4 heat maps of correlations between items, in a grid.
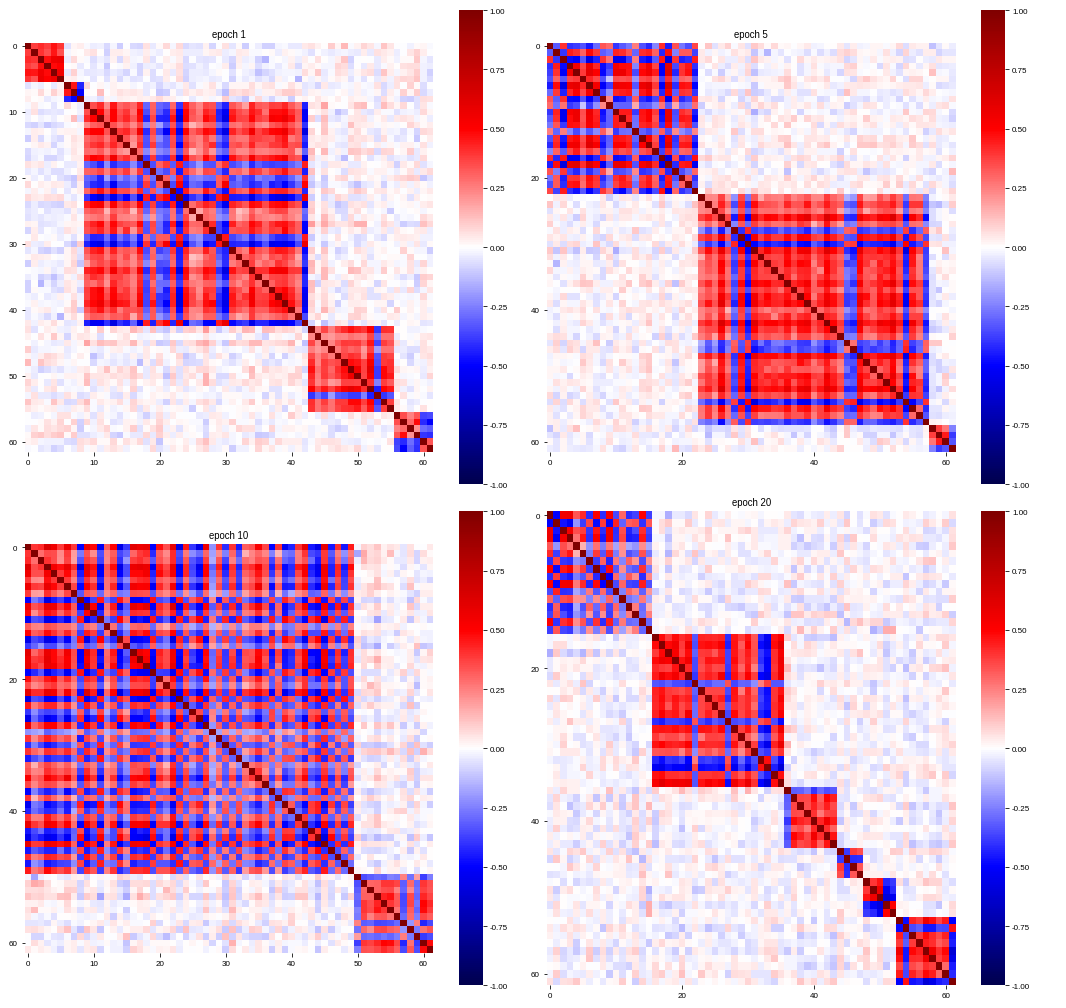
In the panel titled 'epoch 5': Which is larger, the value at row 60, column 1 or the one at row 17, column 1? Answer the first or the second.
the first
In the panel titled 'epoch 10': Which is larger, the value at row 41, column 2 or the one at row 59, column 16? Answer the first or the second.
the first
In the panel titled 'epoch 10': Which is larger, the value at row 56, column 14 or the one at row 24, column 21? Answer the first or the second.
the second
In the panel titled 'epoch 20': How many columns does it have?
62
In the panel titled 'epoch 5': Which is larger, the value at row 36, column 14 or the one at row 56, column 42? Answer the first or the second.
the second
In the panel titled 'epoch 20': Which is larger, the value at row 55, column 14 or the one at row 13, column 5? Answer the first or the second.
the first
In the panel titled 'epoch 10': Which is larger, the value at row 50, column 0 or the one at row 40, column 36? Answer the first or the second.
the first
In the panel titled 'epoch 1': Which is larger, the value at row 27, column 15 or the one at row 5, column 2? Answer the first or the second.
the second
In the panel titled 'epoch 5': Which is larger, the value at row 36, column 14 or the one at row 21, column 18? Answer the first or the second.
the second
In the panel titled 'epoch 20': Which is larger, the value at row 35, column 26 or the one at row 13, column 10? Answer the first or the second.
the first
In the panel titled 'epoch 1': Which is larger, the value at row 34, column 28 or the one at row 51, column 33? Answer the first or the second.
the first
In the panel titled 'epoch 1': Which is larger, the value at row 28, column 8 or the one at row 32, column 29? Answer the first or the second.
the first
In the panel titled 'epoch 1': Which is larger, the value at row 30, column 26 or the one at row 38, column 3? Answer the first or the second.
the second
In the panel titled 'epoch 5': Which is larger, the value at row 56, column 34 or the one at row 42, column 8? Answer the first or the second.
the first
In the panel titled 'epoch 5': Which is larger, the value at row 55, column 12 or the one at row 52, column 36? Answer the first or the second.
the second
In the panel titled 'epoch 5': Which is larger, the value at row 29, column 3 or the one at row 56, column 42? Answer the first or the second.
the second
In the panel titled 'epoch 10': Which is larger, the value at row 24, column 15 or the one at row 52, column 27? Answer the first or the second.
the second
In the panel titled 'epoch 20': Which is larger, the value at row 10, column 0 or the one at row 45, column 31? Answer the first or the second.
the second
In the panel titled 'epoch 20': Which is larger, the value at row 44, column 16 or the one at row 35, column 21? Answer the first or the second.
the second
